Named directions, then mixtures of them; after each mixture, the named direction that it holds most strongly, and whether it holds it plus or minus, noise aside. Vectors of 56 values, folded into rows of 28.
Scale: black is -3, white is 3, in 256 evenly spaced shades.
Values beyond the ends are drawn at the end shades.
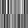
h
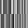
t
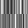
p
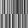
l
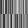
l, minus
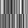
p, plus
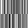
l, plus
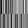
l, minus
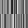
t, minus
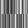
p, plus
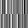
l, plus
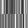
p, plus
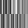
t, plus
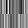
h, minus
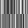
p, plus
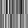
h, minus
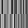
t, minus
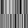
p, minus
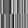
t, plus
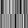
p, minus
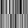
p, minus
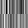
h, minus
